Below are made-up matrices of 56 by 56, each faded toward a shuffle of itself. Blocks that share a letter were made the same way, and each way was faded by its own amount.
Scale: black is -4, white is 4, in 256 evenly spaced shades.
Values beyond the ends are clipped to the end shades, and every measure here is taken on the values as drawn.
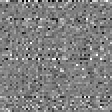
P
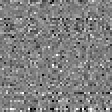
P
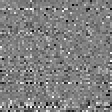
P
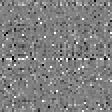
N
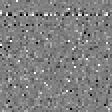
N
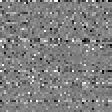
P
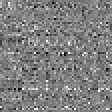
P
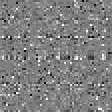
N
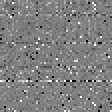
N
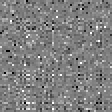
N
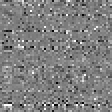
P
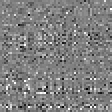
P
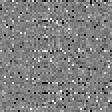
N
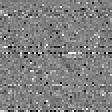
P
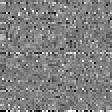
P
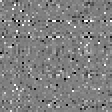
N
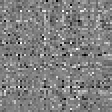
P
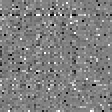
N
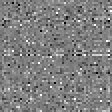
N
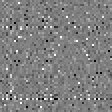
N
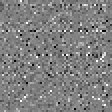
N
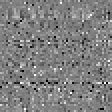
N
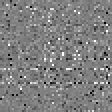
N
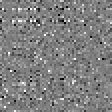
N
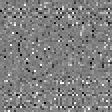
N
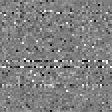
P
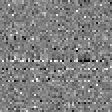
P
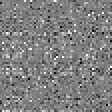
N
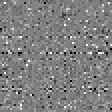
N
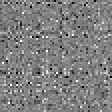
N
